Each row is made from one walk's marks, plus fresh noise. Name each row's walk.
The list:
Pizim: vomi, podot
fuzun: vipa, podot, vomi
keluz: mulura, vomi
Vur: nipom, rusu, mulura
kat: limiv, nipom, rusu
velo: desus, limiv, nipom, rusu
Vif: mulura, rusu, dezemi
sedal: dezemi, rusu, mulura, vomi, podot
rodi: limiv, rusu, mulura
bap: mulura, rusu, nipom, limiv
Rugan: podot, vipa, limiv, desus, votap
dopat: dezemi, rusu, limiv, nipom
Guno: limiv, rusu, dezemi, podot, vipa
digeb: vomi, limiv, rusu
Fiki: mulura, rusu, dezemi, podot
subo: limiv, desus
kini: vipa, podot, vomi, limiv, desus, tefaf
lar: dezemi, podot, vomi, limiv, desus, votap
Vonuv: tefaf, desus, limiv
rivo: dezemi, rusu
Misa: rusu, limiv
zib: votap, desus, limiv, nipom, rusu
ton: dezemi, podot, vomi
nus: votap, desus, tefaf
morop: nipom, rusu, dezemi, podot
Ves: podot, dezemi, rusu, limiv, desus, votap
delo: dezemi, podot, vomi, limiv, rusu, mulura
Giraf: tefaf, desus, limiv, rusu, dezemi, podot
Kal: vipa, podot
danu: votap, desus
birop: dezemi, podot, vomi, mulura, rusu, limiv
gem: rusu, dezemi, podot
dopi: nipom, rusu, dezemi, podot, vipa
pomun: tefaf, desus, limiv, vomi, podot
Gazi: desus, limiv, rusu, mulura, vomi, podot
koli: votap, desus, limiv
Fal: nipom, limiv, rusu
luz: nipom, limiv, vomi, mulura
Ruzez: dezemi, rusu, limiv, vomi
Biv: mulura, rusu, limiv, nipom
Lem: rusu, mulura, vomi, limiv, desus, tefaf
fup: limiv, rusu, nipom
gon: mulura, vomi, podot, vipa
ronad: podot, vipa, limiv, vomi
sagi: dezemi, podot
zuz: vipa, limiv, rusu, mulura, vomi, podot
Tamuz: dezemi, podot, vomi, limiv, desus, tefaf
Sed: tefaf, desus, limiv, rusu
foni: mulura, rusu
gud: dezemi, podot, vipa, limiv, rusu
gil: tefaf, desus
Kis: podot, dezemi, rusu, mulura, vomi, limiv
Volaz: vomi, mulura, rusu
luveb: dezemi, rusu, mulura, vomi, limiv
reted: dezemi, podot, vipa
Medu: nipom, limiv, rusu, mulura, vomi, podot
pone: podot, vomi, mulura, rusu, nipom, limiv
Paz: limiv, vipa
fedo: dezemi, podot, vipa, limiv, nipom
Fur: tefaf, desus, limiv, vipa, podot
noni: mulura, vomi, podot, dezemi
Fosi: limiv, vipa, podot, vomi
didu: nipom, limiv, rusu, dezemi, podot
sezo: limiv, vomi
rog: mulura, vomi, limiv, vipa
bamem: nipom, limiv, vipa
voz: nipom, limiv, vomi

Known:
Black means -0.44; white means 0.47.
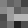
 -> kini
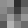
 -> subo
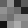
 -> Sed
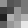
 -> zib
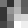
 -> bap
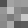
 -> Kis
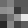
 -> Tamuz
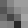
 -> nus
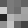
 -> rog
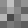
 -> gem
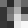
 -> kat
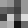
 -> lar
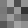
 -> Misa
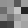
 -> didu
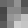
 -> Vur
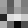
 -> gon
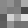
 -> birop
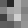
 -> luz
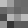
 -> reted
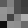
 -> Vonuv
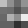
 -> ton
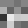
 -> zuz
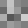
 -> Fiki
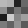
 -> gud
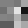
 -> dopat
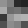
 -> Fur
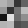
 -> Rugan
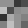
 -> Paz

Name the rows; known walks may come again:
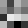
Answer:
gon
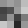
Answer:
danu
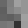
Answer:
nus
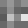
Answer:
delo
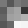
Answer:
Biv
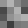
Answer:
dopi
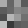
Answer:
Kal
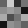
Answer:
Giraf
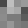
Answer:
Ruzez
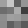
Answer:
Guno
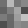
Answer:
morop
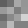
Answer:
Volaz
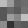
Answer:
reted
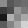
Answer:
zib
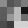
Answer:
Fal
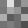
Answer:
gem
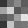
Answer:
Lem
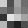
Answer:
fuzun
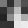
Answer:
kat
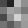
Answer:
luz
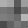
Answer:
sagi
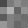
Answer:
sezo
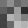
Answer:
fup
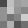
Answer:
Kis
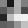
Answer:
pone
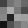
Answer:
gil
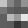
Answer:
ton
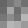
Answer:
foni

